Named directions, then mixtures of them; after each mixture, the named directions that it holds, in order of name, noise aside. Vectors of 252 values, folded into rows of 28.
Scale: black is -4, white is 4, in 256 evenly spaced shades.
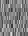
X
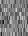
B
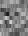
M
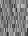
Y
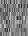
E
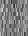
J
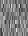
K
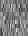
K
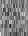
J, M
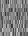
X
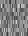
K, Y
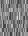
E, X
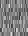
K, X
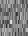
B, M, X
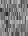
E, M, Y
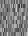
E, K, Y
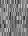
E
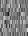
K, M, X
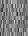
J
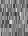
B, J, M
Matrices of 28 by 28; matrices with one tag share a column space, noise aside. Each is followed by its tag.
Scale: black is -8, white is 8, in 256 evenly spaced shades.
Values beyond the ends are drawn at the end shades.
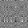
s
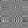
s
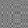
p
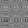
s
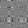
s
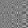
p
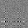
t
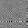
t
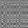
p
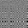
t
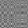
p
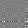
t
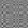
p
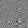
t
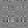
s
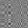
p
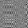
p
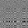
t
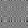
s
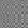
p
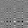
t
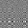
t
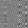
p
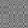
p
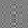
p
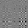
t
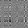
s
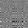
t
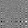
t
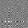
t
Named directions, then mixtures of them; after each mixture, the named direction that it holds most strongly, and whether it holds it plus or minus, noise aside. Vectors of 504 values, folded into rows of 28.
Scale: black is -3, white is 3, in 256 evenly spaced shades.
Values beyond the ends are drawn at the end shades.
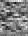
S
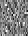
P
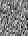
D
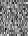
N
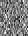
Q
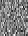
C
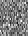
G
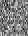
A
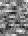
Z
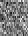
Q, plus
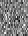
Q, plus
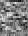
S, minus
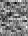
S, plus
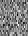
G, minus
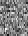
N, minus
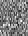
G, plus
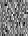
P, minus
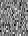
D, minus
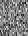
G, minus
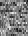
Z, minus
